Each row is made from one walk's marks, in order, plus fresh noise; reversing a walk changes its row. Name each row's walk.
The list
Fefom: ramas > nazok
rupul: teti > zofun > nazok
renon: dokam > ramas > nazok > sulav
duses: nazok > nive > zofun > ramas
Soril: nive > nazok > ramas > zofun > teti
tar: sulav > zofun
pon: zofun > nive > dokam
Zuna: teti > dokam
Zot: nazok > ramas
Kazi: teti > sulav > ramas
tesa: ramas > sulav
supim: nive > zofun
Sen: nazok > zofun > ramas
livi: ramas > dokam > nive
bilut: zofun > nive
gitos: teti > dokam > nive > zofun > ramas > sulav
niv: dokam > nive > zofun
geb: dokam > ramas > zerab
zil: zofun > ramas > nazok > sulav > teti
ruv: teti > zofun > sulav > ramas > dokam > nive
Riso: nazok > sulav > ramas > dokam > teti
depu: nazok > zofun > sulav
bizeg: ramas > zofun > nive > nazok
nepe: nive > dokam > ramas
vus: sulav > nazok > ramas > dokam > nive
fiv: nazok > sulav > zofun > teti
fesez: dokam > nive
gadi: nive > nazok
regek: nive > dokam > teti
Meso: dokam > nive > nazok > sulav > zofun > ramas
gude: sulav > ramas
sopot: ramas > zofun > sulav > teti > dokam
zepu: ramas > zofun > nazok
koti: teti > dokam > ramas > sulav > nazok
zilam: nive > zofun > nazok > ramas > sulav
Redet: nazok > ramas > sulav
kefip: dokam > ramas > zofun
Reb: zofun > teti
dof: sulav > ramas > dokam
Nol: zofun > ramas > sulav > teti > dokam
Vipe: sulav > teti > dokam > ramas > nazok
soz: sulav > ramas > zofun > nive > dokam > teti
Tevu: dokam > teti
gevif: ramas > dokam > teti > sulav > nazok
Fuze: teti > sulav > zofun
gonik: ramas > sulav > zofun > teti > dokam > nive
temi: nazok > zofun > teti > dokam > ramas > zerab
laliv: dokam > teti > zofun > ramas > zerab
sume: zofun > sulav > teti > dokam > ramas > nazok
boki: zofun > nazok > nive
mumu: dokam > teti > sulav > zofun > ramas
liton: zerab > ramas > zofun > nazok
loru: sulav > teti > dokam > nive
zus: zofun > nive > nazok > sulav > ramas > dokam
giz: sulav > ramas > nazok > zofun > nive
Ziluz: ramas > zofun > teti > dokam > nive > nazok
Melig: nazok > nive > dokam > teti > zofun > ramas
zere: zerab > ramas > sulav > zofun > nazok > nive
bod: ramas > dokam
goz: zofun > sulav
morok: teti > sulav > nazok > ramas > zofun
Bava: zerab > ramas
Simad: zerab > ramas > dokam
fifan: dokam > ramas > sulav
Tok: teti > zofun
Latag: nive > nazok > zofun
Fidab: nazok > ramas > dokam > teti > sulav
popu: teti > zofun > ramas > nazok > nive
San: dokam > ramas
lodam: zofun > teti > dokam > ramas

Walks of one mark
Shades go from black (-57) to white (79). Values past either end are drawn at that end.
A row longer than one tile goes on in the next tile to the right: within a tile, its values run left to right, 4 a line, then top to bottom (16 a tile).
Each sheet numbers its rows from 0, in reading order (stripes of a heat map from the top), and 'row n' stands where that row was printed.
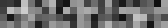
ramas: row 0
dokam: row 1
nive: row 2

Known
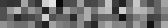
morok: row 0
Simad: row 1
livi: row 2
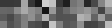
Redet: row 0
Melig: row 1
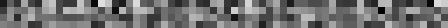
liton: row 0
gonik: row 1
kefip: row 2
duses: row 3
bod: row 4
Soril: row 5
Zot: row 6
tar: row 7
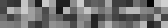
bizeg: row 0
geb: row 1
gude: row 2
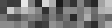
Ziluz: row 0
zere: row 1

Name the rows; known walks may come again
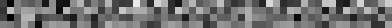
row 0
nepe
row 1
Tevu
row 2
Ziluz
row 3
gitos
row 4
zus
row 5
Tok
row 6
koti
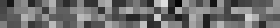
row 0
Melig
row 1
duses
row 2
Vipe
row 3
fesez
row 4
supim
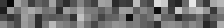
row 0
Meso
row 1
pon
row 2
rupul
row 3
gevif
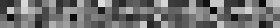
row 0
bod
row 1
Reb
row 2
loru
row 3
Redet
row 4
tesa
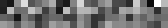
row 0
laliv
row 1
kefip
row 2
Nol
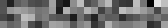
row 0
Soril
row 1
mumu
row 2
gonik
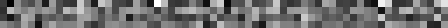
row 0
regek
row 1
bizeg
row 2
sume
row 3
dof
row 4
Simad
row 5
bilut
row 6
fiv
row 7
Kazi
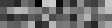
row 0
gude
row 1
Bava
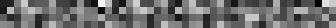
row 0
geb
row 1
depu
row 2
renon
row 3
fifan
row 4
gadi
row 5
tar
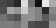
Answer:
zepu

